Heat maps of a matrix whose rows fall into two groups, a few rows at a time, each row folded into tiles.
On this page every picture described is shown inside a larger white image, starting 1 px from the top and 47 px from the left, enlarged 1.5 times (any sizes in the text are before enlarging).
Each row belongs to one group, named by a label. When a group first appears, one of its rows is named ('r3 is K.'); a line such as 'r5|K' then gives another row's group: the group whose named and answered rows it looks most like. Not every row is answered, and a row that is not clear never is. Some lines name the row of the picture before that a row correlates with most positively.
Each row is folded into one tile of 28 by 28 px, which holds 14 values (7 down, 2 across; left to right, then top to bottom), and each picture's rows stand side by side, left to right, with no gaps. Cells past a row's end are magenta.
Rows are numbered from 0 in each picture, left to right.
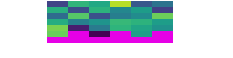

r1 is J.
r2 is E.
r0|E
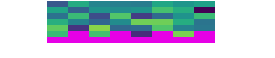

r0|E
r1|E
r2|J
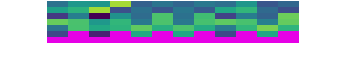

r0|J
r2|E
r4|J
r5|E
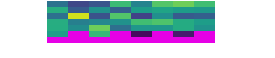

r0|E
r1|E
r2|J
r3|J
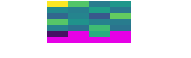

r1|E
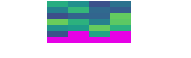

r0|J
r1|E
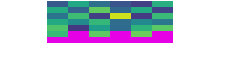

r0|E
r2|E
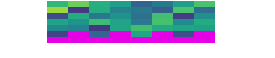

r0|J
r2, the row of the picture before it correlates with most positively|2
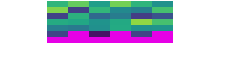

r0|J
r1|J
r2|J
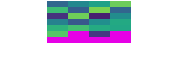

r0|E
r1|J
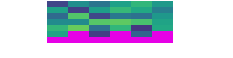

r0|E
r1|J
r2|J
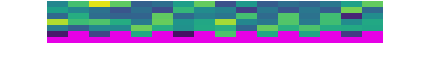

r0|J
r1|J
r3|J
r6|E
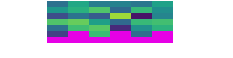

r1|E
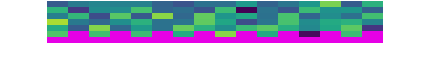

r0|E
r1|E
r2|E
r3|E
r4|E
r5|E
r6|J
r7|E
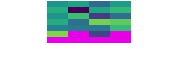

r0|E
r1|J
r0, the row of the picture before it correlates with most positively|4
